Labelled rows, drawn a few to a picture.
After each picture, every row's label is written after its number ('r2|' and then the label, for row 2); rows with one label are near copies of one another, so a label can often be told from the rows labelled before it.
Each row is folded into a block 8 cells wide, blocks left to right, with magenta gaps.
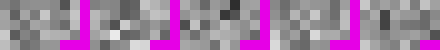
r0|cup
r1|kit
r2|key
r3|cup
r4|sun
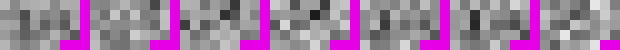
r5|sun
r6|cup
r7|key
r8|key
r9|sun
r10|sun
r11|kit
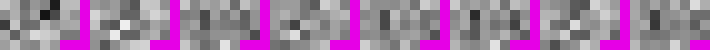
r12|key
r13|kit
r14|sun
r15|kit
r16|sun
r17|sun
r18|kit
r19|sun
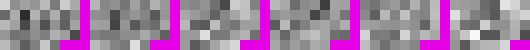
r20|sun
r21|sun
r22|kit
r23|key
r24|cup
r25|kit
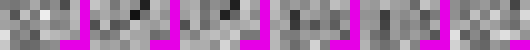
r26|cup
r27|key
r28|key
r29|sun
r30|sun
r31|cup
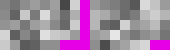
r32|cup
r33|kit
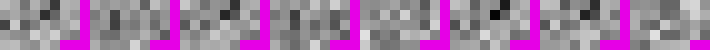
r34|key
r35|sun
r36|key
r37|sun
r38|cup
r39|key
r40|key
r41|kit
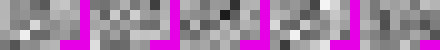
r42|kit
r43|cup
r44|key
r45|kit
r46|sun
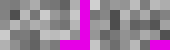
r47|cup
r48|sun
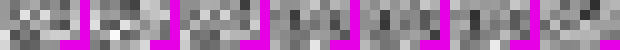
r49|cup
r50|kit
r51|cup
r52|sun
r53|sun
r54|sun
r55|key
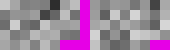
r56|key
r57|cup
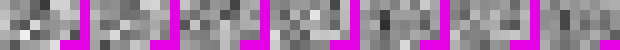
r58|kit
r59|kit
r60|key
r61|cup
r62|sun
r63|cup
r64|sun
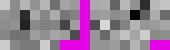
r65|sun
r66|key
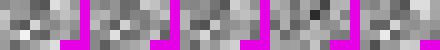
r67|kit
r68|kit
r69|kit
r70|key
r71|kit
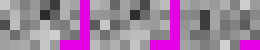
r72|key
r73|key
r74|sun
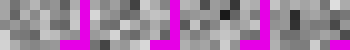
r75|cup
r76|kit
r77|key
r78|sun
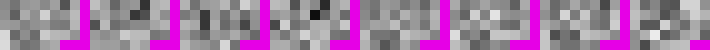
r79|cup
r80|key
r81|sun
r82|key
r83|cup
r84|cup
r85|cup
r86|kit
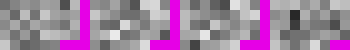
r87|cup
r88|kit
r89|kit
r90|sun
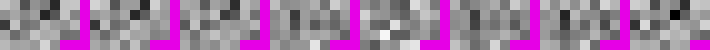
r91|key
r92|key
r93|key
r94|sun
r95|kit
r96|sun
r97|sun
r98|key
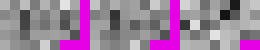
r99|sun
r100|sun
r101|key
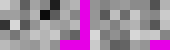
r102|key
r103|cup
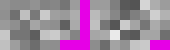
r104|cup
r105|kit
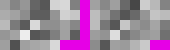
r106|kit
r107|kit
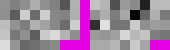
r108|cup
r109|key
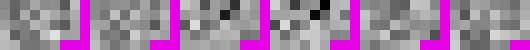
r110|cup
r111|cup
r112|key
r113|key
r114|kit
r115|cup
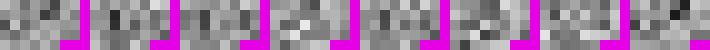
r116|key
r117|sun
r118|sun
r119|kit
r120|sun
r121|kit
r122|cup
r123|key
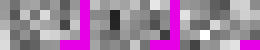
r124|cup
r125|sun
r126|kit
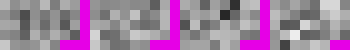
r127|sun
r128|cup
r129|key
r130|kit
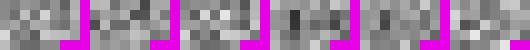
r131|cup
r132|key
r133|cup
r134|sun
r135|sun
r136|kit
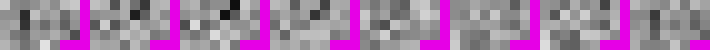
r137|sun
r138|key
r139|key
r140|key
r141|kit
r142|cup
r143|cup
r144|sun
